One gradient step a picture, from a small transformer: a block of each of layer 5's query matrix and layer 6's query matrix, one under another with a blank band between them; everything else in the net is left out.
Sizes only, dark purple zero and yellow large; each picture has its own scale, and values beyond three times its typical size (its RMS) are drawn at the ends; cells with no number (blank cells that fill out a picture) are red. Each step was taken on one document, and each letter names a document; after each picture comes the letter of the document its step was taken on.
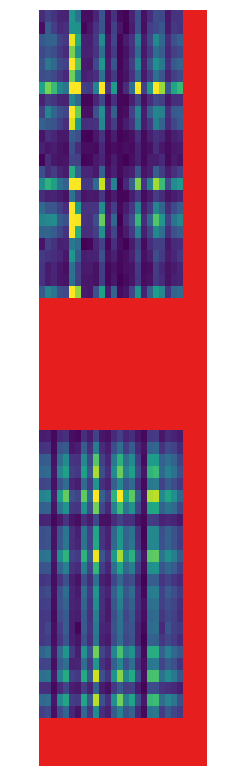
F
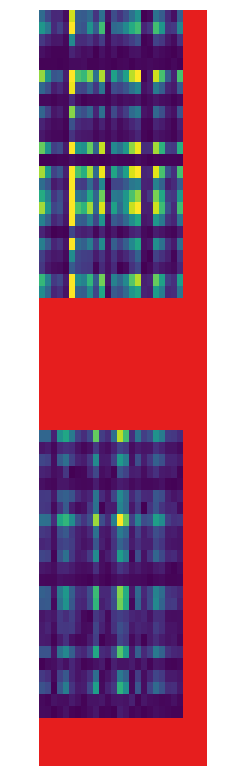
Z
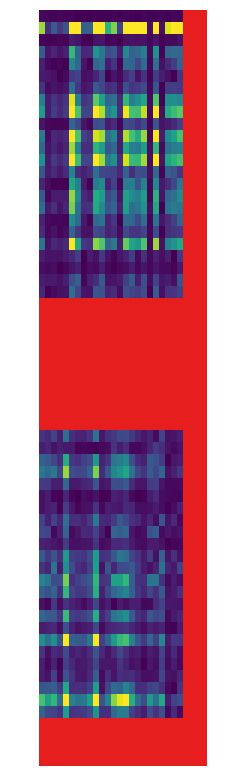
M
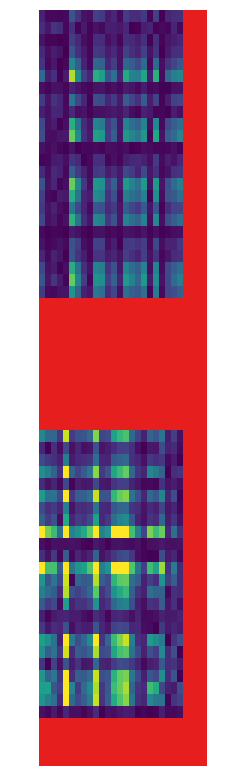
M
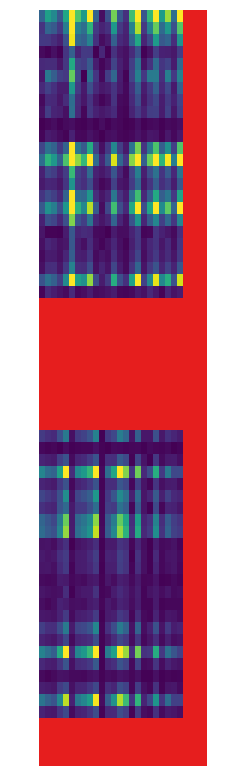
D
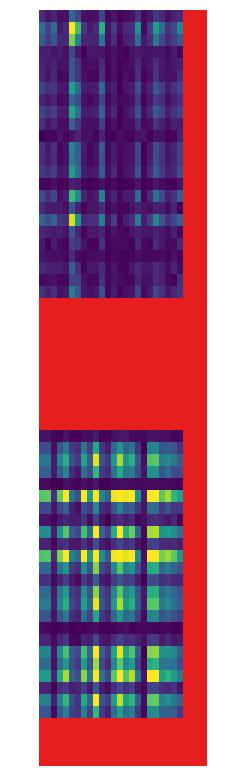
F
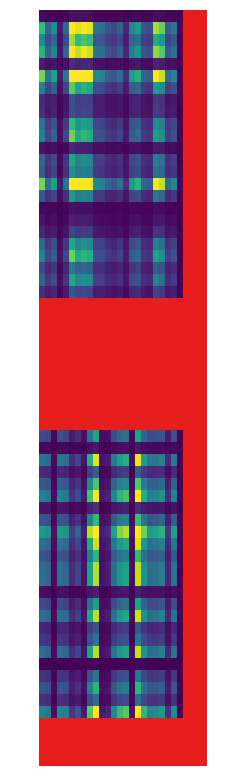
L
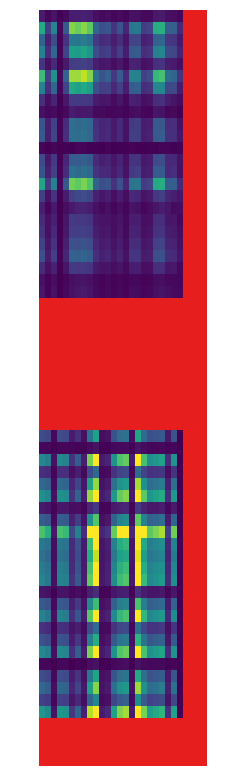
L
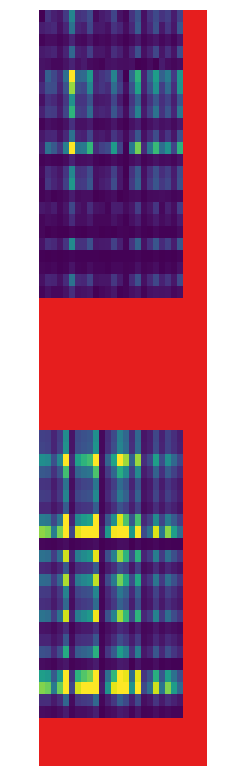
D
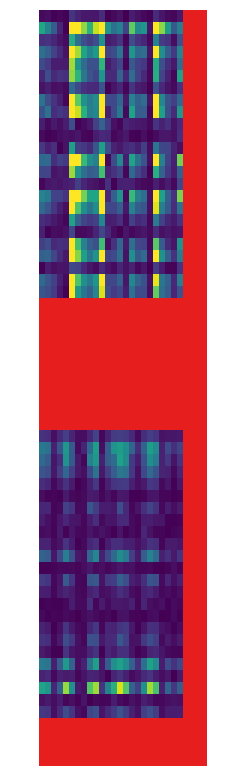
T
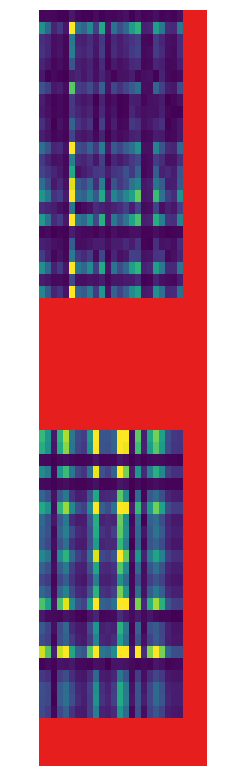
Z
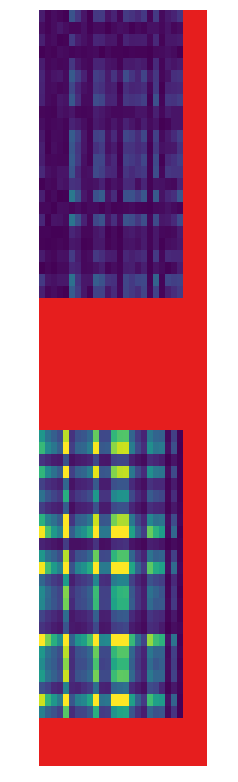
M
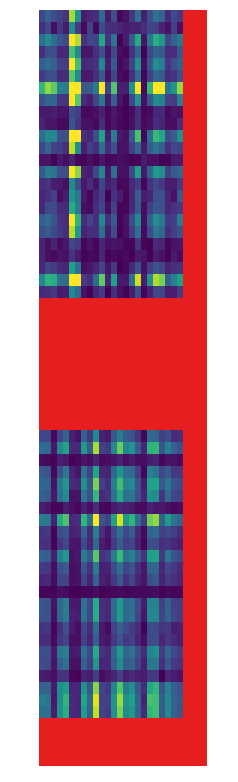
F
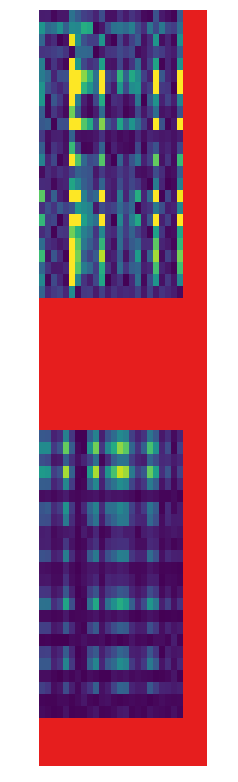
T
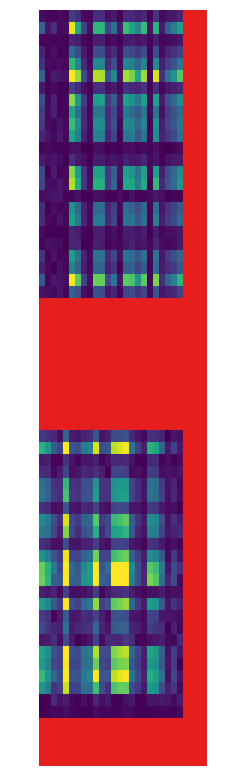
M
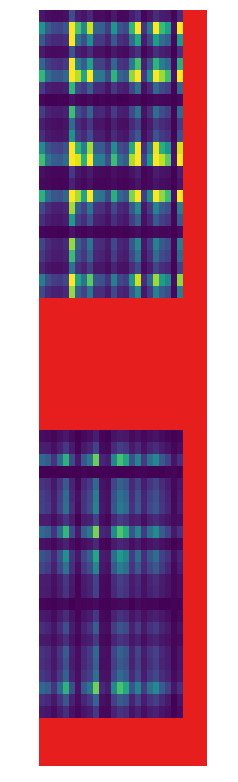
D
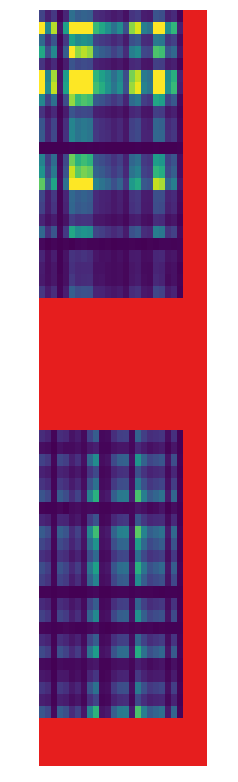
L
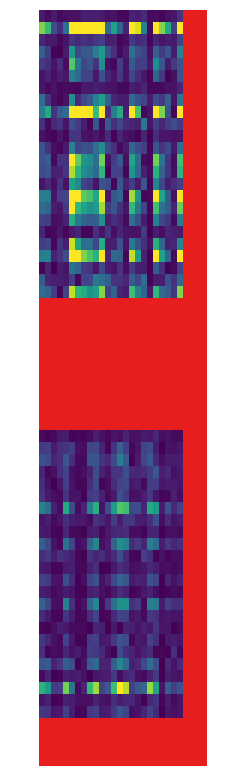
T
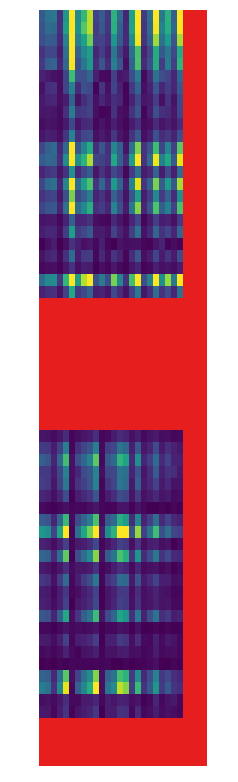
D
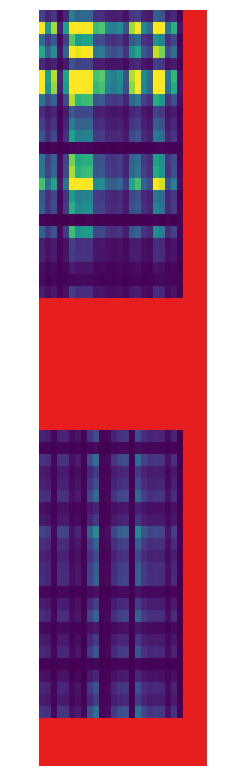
L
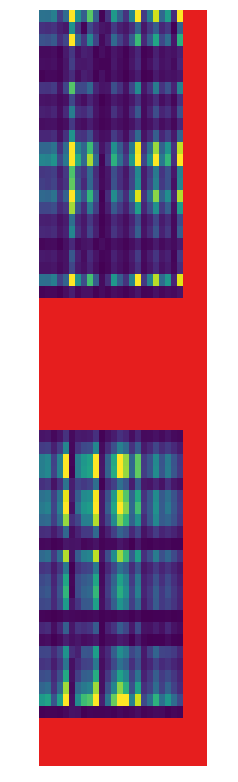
D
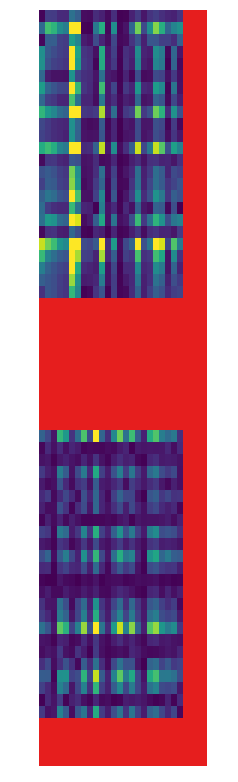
F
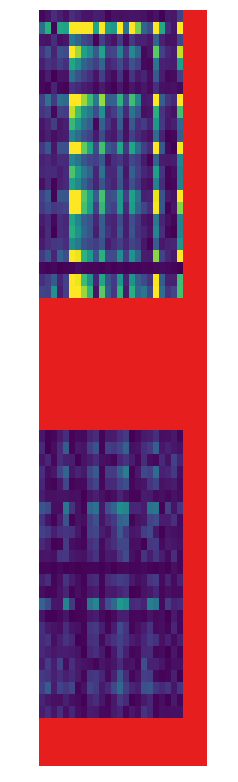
T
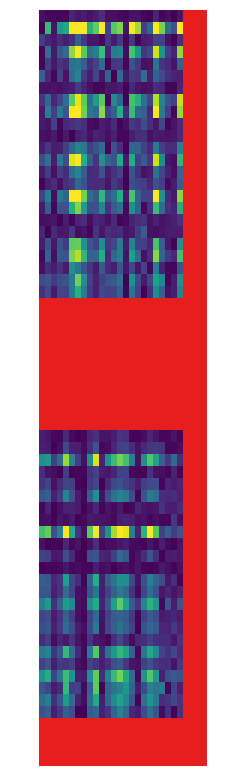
T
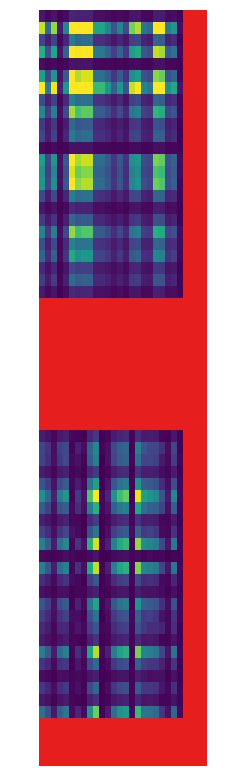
L
